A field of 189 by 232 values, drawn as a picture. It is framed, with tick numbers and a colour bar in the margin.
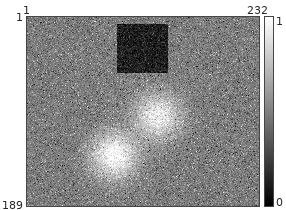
No regular stripes run through it. The ninth with the lowest average is the top middle. In the top middle lies a patch that is lower than the rest. Two bumps rise from the field.
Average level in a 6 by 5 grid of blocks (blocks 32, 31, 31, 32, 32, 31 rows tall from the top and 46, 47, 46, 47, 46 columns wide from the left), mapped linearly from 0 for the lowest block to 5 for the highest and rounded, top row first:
33033
33033
33433
33543
35433
33333
